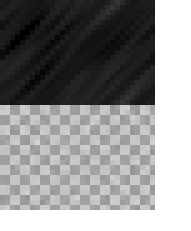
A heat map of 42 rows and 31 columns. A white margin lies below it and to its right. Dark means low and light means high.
The table splits into 2 rows of 1 panel. Panel 1,1: very low, slanting up to the right, faint in contrast. Panel 2,1: high, checkered.
